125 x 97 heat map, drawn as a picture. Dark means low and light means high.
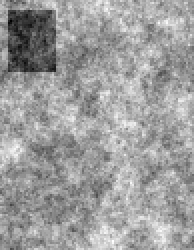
Odd patch: lower, in the top left. Grain: blotchy. Ninth with the lowest average: top left.
